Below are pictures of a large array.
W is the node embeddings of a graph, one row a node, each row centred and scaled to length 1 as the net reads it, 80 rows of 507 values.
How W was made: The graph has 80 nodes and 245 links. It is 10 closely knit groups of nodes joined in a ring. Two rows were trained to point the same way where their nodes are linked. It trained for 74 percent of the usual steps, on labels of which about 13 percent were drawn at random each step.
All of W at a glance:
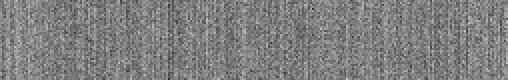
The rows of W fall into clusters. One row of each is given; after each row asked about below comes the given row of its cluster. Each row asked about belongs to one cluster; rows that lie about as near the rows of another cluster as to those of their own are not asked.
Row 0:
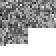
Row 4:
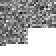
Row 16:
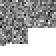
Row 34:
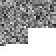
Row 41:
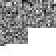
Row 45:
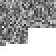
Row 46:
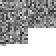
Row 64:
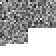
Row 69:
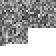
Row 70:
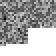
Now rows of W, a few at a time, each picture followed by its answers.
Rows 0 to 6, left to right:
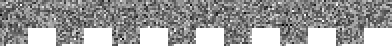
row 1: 34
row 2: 34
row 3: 69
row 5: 45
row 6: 69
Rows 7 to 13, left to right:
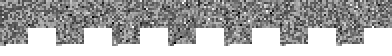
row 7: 0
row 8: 46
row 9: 70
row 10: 0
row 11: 70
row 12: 46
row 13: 16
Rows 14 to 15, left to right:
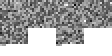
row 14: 46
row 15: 16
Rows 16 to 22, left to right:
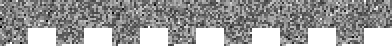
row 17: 45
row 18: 0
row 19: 34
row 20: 64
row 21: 64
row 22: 64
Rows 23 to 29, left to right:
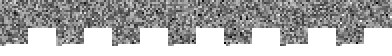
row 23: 16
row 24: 70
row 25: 41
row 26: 46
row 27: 45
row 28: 34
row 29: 45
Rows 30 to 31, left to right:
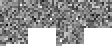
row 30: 16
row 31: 70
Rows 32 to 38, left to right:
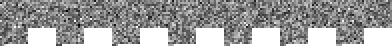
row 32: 70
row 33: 34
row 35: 46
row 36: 70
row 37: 69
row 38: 16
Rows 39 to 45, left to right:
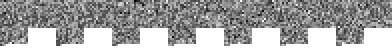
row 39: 69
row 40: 69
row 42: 0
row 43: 34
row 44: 16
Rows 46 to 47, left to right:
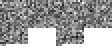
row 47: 69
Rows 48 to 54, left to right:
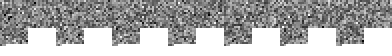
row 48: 41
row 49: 70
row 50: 64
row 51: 34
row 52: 64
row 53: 69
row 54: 0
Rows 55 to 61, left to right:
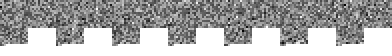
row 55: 41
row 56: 69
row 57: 64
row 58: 45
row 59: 45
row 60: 16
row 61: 41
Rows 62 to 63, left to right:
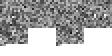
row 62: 64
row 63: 41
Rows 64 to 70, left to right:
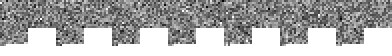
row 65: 4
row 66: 4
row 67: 16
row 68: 0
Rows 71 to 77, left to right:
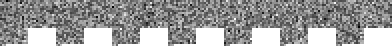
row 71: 4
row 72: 45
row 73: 70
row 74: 46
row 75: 69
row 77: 4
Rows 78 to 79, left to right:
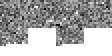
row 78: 4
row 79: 41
